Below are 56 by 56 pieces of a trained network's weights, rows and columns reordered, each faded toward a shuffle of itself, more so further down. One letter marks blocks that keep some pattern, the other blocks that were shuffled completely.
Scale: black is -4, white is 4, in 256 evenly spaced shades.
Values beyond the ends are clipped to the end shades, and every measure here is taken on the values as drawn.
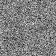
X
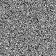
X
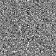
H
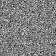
X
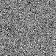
X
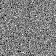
X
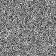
X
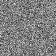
X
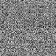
H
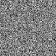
H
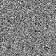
H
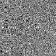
H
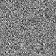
H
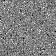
X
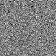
H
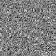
H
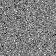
X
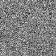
H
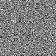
H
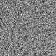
H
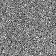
X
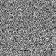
H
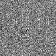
H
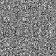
H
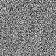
H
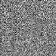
H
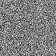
X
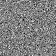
X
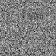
H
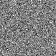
X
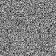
H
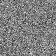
X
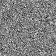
X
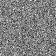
X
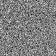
X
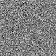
H
